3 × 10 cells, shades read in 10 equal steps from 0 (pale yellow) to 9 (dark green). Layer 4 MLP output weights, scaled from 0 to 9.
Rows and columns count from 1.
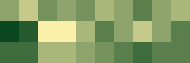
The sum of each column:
20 17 8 7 12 14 14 15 14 15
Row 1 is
4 2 5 4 5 3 4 6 4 3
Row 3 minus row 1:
3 5 -2 -1 -1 2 2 1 2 3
